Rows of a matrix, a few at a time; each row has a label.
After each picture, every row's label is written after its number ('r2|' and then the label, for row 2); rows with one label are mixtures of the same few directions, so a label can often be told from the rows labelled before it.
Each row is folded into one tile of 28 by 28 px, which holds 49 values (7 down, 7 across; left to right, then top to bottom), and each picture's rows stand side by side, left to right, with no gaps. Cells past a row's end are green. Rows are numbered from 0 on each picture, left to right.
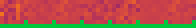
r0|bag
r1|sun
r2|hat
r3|sun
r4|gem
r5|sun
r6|hat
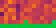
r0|bag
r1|gem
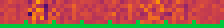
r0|bag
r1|bag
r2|bag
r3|sun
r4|bag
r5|sun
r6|bag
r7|gem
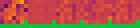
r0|gem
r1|bag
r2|bag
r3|hat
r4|bag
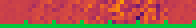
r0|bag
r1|gem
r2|gem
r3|gem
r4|hat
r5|bag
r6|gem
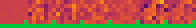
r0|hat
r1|bag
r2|bag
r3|sun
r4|sun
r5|gem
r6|gem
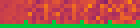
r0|gem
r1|bag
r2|bag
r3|gem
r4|sun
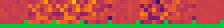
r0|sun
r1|sun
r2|sun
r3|hat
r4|bag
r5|sun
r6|hat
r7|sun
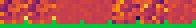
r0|hat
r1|hat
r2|gem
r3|sun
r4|hat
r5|gem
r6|gem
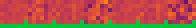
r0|hat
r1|bag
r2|bag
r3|gem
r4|hat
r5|bag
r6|sun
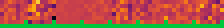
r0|bag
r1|hat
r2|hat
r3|sun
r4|bag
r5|hat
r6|sun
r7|gem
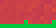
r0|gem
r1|gem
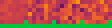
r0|hat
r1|bag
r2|gem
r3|sun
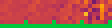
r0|hat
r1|hat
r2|gem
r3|bag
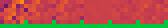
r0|gem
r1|hat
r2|hat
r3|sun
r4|sun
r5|gem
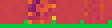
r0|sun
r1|hat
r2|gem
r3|bag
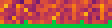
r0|gem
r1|hat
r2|bag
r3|bag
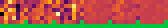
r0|bag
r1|gem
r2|bag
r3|hat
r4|hat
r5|gem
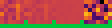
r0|bag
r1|bag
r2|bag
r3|sun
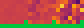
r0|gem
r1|hat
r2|gem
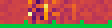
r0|hat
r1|bag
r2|bag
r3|sun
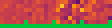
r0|gem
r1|bag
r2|gem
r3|hat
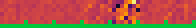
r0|bag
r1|gem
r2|sun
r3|gem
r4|gem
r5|hat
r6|bag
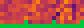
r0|hat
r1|hat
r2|bag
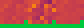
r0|gem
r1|gem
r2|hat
